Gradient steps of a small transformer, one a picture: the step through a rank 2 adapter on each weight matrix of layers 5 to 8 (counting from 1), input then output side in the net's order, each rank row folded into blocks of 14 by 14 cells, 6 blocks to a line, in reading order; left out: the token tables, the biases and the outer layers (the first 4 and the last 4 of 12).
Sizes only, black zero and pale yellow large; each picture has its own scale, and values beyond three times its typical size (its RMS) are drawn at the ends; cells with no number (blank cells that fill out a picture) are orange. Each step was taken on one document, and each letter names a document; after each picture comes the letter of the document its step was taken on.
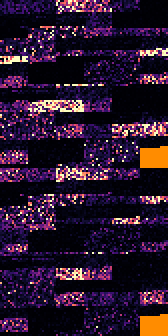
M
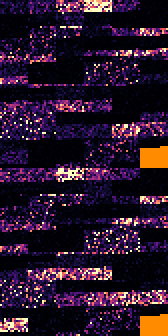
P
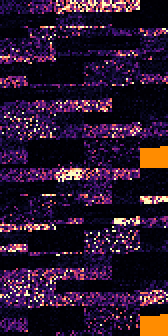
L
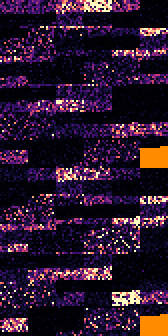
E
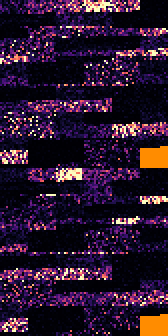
L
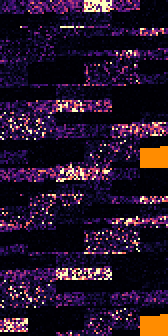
P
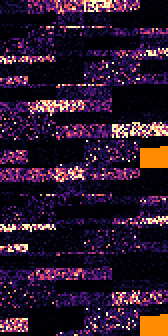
E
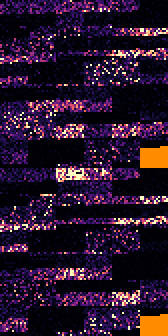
L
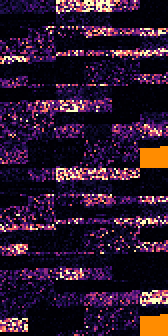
E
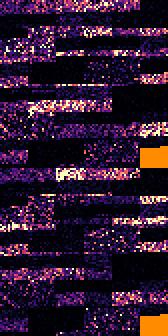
E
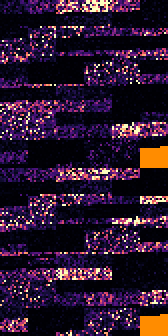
P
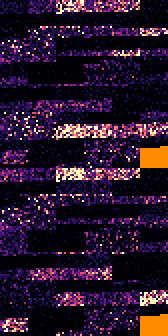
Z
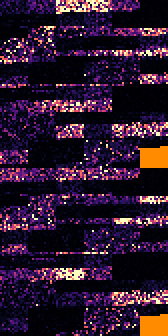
E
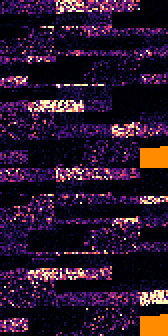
M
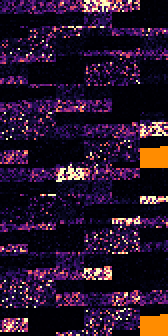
P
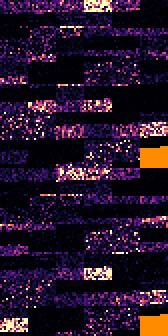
P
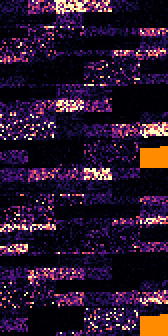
E
